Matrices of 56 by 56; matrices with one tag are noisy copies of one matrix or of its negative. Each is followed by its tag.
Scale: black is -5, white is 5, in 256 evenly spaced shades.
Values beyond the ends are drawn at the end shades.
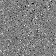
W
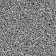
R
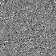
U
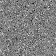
W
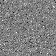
U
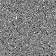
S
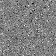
W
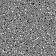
R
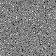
S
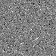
R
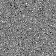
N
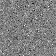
W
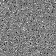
U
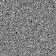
U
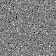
S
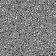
S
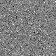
S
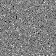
S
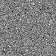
R
